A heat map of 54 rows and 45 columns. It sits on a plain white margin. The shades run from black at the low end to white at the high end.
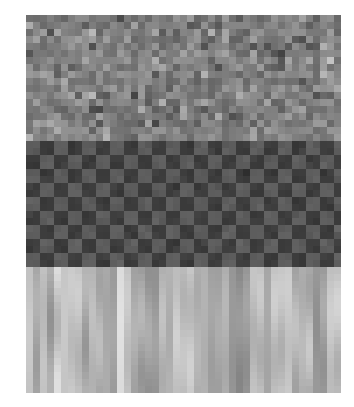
It is made of 3 by 1 panels. Panel 1,1: middling, fine-grained. Panel 2,1: low, checkered. Panel 3,1: high, streaked downward.
